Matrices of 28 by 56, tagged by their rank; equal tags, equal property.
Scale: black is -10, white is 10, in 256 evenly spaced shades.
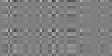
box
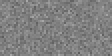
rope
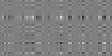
box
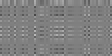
box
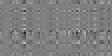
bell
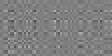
bell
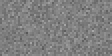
rope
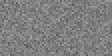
rope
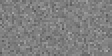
rope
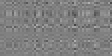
bell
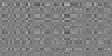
bell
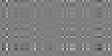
box
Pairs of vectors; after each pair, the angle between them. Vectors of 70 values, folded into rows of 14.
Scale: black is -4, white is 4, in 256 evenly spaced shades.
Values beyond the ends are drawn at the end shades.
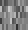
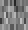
partly aligned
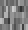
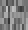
nearly parallel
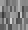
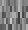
nearly parallel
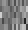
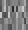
partly aligned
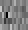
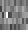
nearly opposite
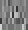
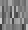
nearly opposite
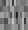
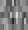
nearly opposite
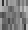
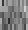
nearly parallel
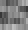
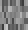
orthogonal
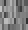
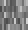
nearly opposite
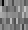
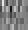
partly opposed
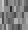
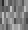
nearly opposite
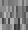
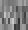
nearly parallel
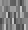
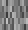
partly opposed
